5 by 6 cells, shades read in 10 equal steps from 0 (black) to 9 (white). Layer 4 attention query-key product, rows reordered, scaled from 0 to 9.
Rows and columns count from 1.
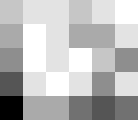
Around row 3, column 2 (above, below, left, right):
9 8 5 8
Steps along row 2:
up down down same up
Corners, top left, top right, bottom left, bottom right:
7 9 0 4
